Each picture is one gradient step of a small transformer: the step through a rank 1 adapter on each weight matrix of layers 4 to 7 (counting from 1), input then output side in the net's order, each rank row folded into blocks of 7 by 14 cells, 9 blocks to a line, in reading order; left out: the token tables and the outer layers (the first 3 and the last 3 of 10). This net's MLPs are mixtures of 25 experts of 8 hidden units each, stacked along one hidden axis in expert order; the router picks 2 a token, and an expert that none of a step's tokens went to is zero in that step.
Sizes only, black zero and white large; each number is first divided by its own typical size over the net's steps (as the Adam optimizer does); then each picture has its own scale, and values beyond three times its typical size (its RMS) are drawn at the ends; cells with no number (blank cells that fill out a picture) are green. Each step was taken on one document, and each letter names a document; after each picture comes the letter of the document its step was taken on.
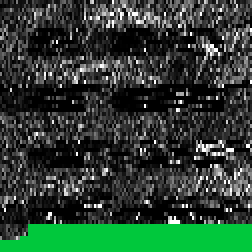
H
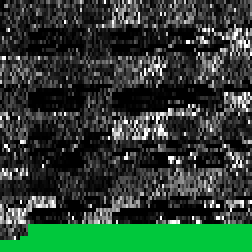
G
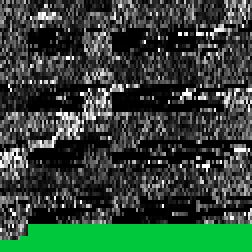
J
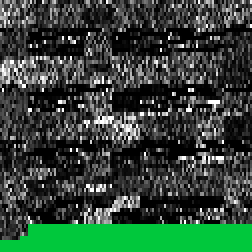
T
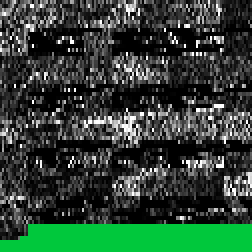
T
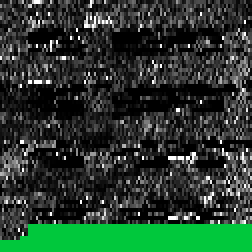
H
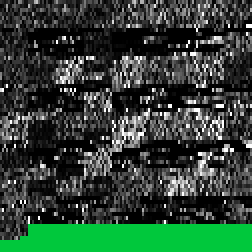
T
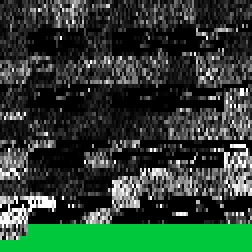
J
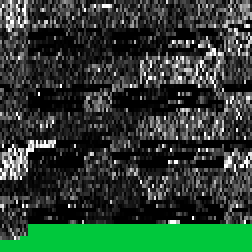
G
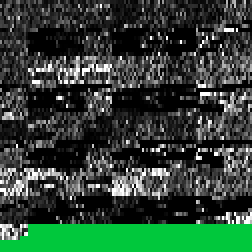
J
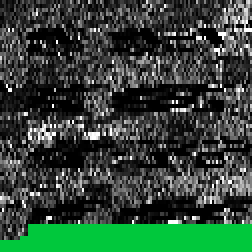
H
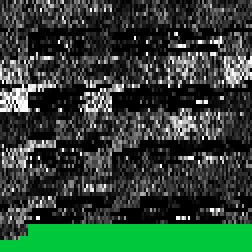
T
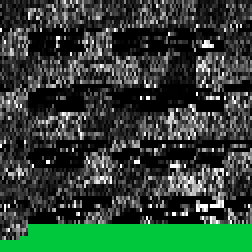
J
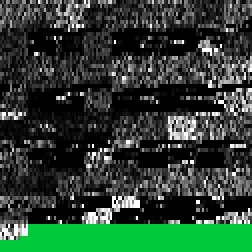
J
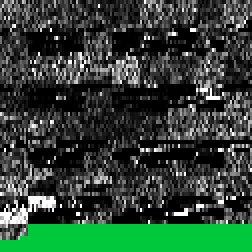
J
